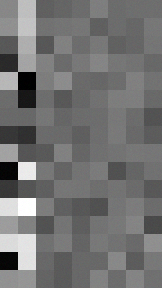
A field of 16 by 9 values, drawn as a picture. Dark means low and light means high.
Seam: vertical, 20% of the way across, the right part calmer. Slope: none. Mirror symmetry: none. Grain: fine. Ninth with the highest average: bottom left.
